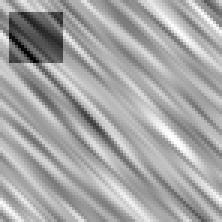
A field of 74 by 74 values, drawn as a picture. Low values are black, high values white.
Odd patch: lower, in the top left. Grain: diagonal, down to the right. Mirror symmetry: none. Ninth with the lowest average: top left.
